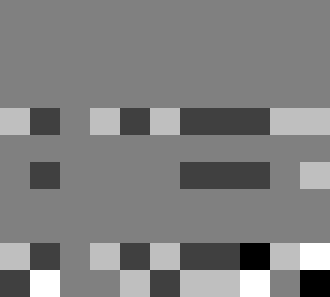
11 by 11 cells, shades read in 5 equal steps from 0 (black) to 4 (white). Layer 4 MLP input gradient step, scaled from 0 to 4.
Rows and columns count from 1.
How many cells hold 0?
2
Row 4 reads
2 2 2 2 2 2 2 2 2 2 2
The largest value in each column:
3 4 2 3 3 3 3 3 4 3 4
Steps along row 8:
same same same same same same same same same same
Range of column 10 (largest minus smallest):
1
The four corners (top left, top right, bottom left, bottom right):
2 2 1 0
